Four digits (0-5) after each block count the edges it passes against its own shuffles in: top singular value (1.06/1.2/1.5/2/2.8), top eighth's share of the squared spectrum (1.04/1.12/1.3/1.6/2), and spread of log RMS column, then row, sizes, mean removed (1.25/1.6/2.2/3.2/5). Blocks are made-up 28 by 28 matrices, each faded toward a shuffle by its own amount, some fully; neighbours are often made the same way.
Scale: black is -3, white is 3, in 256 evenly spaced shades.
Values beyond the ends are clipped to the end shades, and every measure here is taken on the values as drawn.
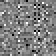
3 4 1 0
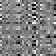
3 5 3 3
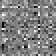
3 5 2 2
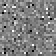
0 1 0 0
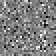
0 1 1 0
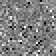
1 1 0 0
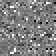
1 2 0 1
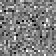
0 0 0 0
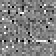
2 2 0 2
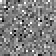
0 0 0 0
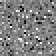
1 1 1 0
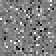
0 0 1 0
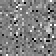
2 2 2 0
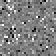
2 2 0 0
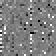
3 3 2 0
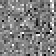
3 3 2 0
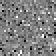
0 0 0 0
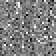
0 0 0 0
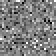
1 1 0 1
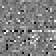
2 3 0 1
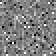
0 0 0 0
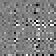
4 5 3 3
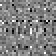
3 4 1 2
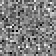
0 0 0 0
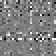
2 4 2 3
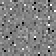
1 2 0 0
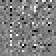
2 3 2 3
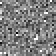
0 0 1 0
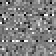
2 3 0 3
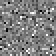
0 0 0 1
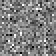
0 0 1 1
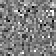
1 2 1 1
